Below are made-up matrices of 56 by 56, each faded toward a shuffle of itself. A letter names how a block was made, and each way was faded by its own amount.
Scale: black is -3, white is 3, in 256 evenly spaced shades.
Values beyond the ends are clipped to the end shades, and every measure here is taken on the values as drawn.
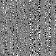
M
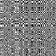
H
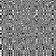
H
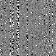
M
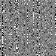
M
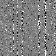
M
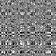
H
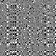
H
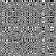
H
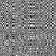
H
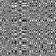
H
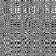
H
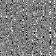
M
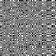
H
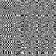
H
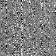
M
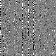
M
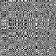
H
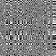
H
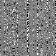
M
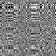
H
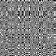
H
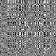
H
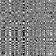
H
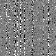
M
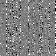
M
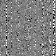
M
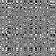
H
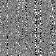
M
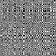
H
